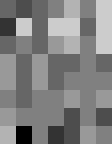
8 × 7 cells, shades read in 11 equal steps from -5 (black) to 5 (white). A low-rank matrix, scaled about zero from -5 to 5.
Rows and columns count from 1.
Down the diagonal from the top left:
-1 3 -1 -1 0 0 -2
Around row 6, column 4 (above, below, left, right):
-1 0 0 1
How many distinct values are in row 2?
3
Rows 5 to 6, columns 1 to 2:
1 -1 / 0 -1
